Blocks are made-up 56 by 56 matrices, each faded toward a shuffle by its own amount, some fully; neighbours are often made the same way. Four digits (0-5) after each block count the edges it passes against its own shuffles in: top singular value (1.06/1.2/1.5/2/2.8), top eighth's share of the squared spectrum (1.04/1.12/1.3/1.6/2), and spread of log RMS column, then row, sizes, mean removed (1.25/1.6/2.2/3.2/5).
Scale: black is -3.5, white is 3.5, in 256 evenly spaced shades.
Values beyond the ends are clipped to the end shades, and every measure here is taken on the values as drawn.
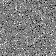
0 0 0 0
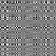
5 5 4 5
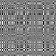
5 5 4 4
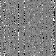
2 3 3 0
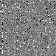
2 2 1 0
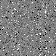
1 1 1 0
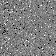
0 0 0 0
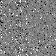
1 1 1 0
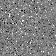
0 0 0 0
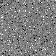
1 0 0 0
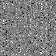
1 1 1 0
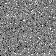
0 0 0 0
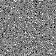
0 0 2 0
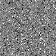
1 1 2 0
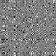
4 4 2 2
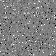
2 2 0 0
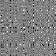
4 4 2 2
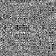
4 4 2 2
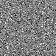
1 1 0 0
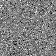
1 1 0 0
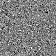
1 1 0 1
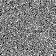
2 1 0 0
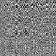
4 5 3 3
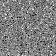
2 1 0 0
